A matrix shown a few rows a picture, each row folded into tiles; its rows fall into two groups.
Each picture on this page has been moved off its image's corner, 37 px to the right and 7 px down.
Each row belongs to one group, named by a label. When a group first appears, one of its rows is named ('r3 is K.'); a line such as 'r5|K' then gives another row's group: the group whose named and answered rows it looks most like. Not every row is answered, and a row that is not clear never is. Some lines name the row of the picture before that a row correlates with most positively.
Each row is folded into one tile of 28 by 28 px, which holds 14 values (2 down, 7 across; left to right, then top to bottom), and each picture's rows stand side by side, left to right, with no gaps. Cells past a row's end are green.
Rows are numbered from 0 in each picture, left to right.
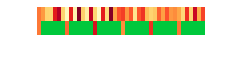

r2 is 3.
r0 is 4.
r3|4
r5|3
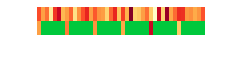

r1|4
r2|4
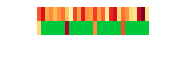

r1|3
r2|4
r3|4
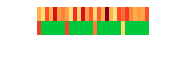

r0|3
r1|3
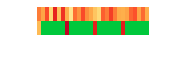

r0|3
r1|3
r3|3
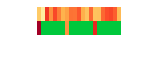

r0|3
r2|3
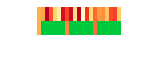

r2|4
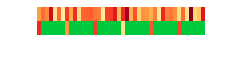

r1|4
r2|4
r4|4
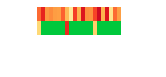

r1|3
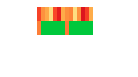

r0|4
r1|4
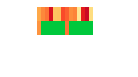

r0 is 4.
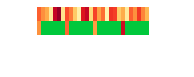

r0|4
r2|4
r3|3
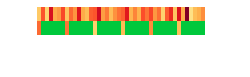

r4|4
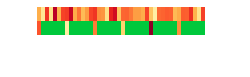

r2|4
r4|3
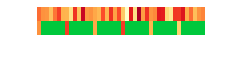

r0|4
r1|3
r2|3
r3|3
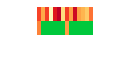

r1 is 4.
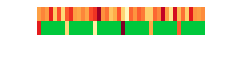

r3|3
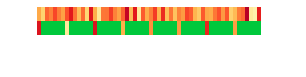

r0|3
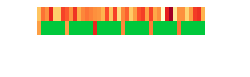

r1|4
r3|4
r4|4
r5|4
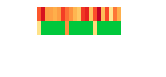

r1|4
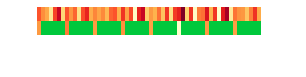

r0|4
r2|4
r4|3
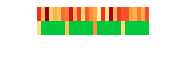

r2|3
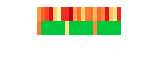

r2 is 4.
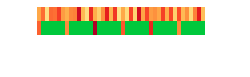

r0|4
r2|3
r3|3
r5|4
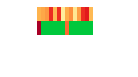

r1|4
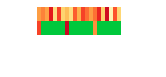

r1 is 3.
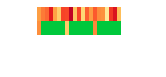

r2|4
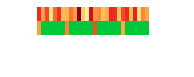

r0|4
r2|4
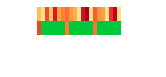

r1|4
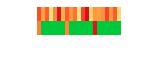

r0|4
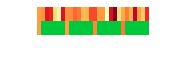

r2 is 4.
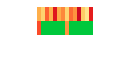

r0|3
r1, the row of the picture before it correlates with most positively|3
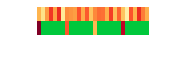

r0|3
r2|3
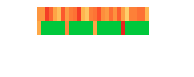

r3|3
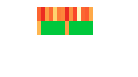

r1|4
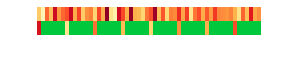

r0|3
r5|4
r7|3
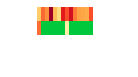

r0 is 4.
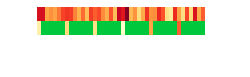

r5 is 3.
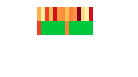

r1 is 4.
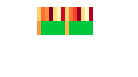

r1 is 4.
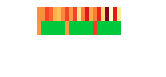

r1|4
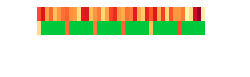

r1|4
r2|4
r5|4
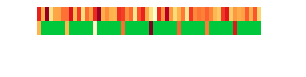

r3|4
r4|3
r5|4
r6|4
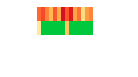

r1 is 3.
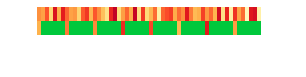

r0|3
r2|4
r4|4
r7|4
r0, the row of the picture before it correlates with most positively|0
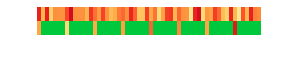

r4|4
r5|4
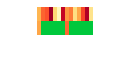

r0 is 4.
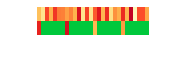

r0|3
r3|4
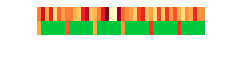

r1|4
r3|4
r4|3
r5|3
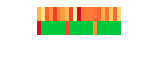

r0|3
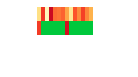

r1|3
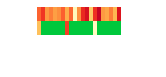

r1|4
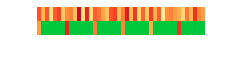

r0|4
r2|4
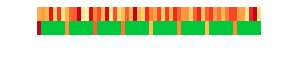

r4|3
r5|4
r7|4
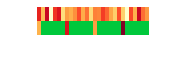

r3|3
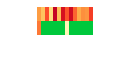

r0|3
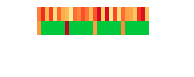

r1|3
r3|4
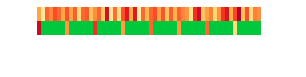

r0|3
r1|4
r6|4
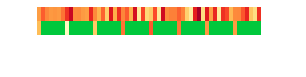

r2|3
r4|4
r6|4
